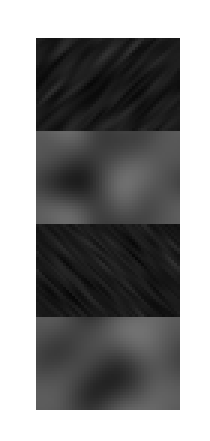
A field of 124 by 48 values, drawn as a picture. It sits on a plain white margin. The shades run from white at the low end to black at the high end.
The table splits into 4 rows of 1 panel. Panel 1,1: very high, slanting up to the right, faint in contrast. Panel 2,1: high, smooth. Panel 3,1: very high, slanting down to the right, faint in contrast. Panel 4,1: high, smooth.
